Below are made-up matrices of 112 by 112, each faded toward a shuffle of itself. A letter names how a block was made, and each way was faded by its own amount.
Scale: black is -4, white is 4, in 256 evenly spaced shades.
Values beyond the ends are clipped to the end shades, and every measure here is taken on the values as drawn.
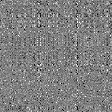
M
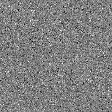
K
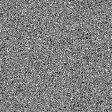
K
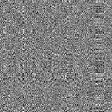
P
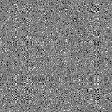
M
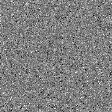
K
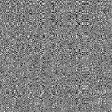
P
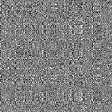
P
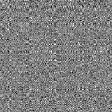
P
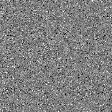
K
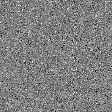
K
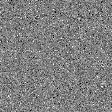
K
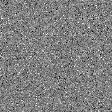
K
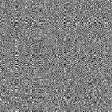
P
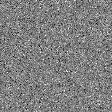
K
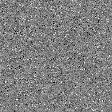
K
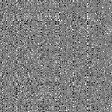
M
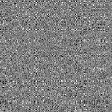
P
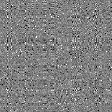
M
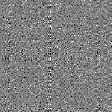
M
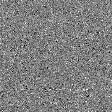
K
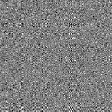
P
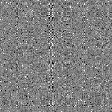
M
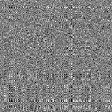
P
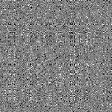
M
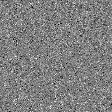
K
